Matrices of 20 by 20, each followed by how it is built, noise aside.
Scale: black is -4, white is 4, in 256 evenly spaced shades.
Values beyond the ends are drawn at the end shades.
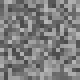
noise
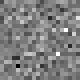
noise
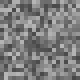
noise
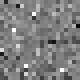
noise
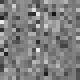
uneven columns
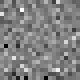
noise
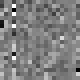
uneven columns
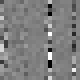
uneven columns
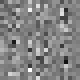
uneven columns
